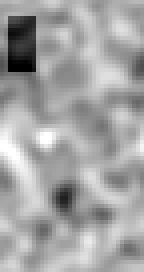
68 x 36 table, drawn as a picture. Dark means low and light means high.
The top left is the ninth with the lowest average. The ninth with the highest average is the middle left. The top left is the roughest part. In the top left lies a patch that is lower than the rest. The halves do not mirror each other. The values are skewed, with a long tail toward low values.
